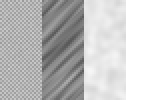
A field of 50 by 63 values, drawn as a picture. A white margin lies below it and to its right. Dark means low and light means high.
It is made of 1 by 3 panels. Panel 1,1: high, checkered. Panel 1,2: middling, slanting up to the right. Panel 1,3: very high, blotchy, faint in contrast.
